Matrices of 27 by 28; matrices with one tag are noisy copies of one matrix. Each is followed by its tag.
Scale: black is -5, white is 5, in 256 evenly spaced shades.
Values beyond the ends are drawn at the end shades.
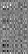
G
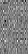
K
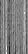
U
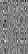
K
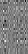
K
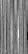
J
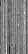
U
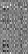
G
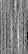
J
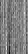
U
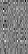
K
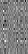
K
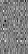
K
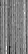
U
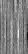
J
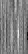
J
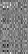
G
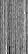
U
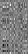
G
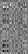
G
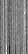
U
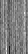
U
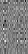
K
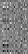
G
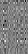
K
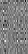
K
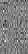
K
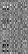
G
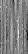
J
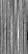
J
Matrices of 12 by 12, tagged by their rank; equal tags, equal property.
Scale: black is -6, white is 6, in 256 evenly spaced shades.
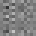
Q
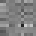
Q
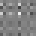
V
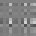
V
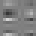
V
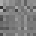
Q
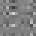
Q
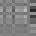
V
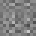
Q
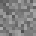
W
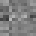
Q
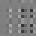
V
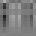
V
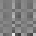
V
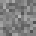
W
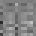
Q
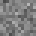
W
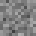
W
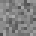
W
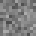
W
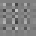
V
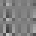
V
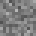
W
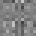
Q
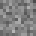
W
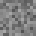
W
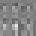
Q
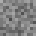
W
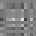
V
